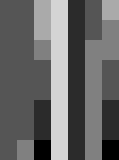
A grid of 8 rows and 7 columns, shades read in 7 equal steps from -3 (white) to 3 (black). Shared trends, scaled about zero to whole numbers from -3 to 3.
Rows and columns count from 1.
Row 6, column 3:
2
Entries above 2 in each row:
0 0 0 0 0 0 0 2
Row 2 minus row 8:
0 1 -4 0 0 1 -3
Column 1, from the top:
1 1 1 1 1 1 1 1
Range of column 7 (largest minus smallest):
4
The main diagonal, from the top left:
1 1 0 -2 2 0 2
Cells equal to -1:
3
